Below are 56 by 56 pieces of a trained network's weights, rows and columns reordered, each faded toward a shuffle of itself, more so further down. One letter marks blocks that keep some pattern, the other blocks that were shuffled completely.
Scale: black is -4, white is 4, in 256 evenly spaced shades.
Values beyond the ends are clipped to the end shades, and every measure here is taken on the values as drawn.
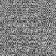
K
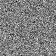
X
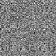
K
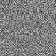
K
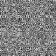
K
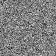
X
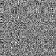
K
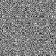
K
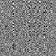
K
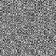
K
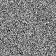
X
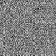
K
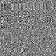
K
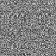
K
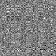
K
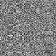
K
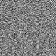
K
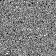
X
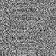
K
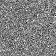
X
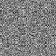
K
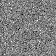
X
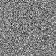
K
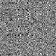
K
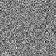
K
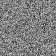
X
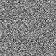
K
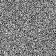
X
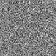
K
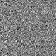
K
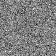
X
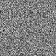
K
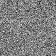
X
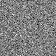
X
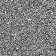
X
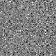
K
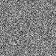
K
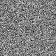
X
